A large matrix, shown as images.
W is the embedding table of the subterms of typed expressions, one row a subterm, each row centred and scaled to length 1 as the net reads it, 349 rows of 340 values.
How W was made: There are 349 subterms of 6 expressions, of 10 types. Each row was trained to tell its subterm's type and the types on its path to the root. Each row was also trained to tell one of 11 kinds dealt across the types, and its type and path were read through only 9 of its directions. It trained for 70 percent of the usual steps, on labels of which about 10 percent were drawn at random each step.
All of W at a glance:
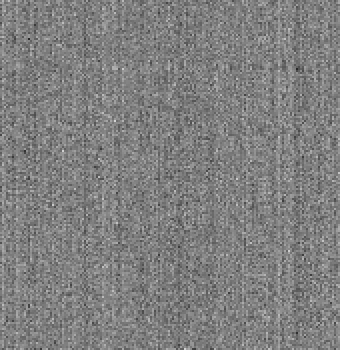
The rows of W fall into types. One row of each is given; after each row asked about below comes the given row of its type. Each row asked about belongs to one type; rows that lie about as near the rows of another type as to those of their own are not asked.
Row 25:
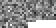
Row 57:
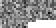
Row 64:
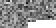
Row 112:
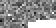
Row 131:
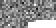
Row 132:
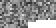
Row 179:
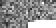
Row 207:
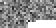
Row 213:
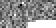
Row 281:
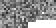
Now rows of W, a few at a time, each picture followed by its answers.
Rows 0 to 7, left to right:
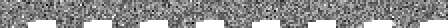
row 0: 25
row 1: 25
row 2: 57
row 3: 179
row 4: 132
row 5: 25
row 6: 57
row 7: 281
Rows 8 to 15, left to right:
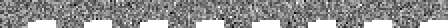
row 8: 207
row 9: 281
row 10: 207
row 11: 57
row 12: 57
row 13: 64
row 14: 132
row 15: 281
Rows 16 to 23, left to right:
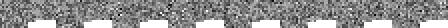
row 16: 207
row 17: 132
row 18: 25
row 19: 132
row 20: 213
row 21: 25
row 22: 281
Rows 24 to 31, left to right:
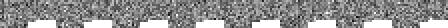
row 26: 64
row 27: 57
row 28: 64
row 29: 57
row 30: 213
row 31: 25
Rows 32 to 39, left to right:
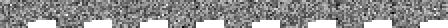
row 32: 207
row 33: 112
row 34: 281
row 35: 112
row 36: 25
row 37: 179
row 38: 132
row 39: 112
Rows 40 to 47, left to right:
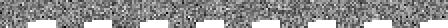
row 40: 213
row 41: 64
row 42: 57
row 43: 281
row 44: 132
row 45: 207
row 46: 207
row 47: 64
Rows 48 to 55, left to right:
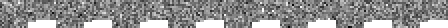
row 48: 179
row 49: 131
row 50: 57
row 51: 132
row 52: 207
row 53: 57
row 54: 25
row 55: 132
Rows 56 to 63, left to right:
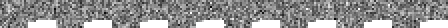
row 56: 132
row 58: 25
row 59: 131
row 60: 179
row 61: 281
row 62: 64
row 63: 57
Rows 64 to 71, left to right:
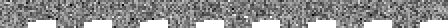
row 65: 64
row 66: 131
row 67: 64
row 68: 281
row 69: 64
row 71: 179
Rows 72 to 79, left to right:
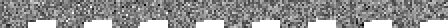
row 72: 64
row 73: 131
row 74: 57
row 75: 213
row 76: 179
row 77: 64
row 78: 281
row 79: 207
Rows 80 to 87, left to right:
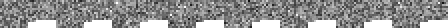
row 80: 179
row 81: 57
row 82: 179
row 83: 131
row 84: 132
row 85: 281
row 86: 281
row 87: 112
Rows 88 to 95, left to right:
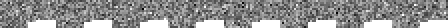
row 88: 57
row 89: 57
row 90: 131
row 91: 213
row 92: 132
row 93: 64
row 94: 57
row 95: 281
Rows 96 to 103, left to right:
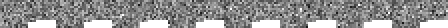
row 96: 64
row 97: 25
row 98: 57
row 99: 179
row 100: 213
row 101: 25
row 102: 57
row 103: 131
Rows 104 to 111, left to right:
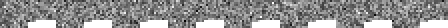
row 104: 179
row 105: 213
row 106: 281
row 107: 131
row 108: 213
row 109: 131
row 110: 281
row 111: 213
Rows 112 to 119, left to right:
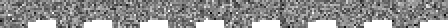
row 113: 213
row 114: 132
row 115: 25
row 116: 132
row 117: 213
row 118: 25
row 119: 112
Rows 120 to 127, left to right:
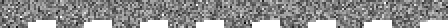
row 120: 25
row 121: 57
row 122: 112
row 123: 25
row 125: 112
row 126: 281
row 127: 132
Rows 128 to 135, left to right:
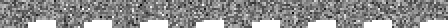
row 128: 281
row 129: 207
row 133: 131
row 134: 112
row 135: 207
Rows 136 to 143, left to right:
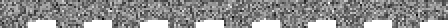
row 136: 213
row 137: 112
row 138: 179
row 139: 213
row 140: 207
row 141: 132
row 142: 207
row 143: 179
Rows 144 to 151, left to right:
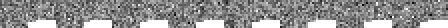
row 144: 132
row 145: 132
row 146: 207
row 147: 281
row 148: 179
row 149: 179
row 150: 57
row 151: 131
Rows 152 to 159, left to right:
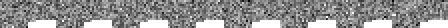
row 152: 207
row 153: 131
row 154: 207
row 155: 132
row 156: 213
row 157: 281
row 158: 213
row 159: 131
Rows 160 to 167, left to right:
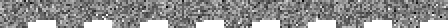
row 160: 25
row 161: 25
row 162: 281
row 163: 281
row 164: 213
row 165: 207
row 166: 179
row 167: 132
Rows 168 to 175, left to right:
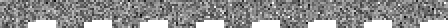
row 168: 179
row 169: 64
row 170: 213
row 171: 64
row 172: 57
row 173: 57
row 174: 179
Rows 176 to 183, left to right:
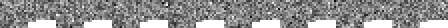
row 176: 179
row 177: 207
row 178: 179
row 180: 112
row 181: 281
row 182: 179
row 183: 57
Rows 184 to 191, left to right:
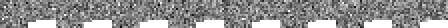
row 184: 64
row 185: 112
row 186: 57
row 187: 281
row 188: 213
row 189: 57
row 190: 132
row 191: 25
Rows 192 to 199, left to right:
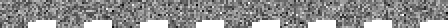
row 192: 207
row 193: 207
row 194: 57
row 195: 57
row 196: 131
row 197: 281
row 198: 179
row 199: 25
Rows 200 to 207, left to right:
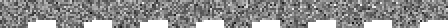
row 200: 25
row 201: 25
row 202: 281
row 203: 281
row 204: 132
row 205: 112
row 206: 25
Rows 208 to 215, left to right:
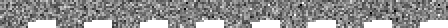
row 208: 207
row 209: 112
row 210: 179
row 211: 25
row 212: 281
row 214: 25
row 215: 132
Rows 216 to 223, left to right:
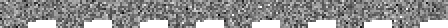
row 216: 112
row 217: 132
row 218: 207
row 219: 207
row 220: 112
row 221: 64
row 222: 281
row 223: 64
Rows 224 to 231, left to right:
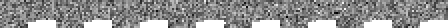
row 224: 132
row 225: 132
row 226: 179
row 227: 179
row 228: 213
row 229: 112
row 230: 57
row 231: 213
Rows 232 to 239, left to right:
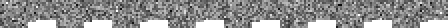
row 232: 112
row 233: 25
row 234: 281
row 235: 213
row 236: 25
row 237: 179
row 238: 213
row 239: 131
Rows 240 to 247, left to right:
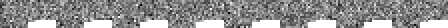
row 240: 213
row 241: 57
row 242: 281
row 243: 132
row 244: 213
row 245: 179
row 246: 64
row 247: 112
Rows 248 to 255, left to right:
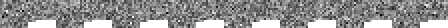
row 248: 131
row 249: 179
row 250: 57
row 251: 213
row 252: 281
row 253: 207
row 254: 281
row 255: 64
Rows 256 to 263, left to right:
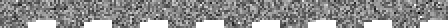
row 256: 132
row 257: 131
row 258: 207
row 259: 25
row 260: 207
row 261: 179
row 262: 25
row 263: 132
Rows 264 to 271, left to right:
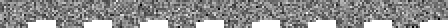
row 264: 64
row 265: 25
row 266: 281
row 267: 25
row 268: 179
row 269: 112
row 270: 25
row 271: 112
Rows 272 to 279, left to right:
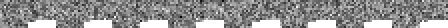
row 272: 281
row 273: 57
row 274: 179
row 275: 179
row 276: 131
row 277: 213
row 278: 25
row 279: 207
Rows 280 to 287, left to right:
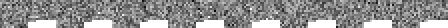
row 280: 112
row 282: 281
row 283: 64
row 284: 57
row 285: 213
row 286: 57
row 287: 57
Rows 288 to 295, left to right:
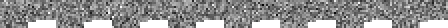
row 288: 281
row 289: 281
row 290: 25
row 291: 25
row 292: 112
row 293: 25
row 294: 179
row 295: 213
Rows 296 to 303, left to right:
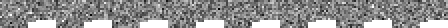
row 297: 131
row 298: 179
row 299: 281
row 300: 281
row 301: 131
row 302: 112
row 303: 25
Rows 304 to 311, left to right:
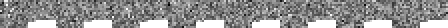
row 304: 112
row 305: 213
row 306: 131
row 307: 112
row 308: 207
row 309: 281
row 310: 179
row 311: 25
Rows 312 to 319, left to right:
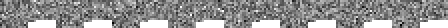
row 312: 207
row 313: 179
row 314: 132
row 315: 57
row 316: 64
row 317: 207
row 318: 207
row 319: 64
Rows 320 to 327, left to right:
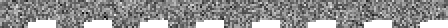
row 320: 131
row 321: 207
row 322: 213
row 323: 57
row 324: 179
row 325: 213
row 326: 131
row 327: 207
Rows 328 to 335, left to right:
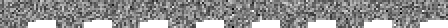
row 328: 207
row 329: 213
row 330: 213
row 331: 281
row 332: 57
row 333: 179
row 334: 213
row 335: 281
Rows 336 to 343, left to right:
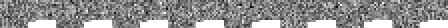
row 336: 207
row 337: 131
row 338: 281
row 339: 57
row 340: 112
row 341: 213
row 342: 132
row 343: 57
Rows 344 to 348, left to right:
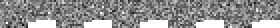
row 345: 112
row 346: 213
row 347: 207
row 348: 132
